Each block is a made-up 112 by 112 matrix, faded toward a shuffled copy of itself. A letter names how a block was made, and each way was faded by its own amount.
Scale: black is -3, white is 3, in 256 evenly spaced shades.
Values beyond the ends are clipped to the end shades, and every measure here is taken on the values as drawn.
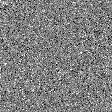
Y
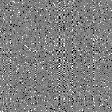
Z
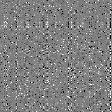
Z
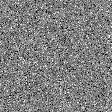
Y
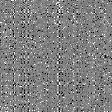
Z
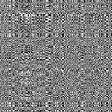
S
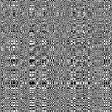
S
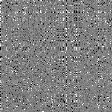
Z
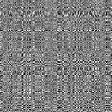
S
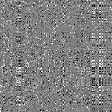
Z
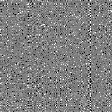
Z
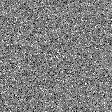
Y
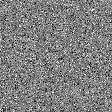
Y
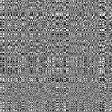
S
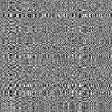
S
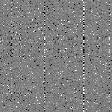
Z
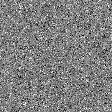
Y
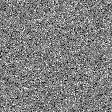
Y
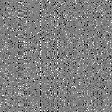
Z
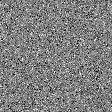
Y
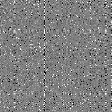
Z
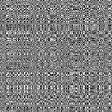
S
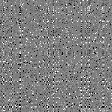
Z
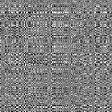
S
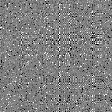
Z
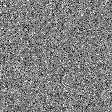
Y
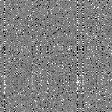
Z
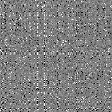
Z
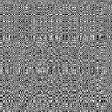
S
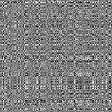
S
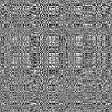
S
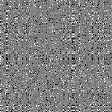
Z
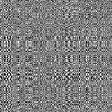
S
